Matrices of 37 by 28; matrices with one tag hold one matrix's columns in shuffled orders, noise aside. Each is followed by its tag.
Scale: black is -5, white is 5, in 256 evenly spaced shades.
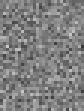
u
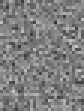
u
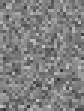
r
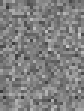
u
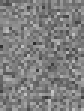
u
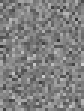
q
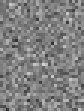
q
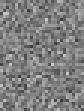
q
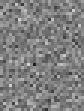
q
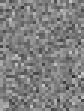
q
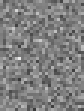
r
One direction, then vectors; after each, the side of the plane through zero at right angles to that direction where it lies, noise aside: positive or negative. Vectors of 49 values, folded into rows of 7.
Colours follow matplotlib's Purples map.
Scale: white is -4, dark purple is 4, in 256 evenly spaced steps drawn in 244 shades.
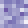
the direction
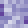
negative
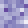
positive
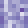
negative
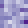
negative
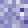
negative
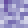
positive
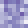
positive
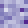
negative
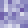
negative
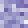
positive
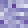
negative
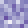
negative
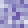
positive
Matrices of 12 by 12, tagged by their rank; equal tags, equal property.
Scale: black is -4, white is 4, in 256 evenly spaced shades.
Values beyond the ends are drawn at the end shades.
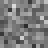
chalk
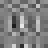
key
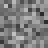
chalk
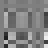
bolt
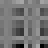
bolt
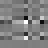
bolt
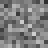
chalk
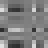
bolt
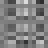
bolt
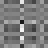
bolt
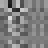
key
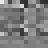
key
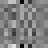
key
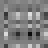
bolt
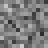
chalk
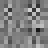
key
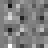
key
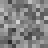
chalk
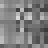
key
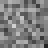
chalk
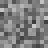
chalk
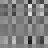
bolt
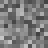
chalk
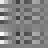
bolt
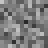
chalk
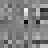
key
